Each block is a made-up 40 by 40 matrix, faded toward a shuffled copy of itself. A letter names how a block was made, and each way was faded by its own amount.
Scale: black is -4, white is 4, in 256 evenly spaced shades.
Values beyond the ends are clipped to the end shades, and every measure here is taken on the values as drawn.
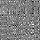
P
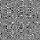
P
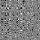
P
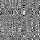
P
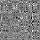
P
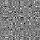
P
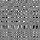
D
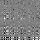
D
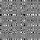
D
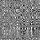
P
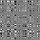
D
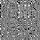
P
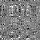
P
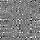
P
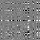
D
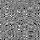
P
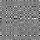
D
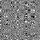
P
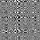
D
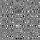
P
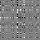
D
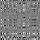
D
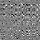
P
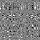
P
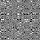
P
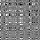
D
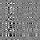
D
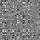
P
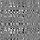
D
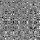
P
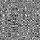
P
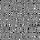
P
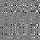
D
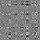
D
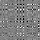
D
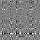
D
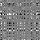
D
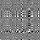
D
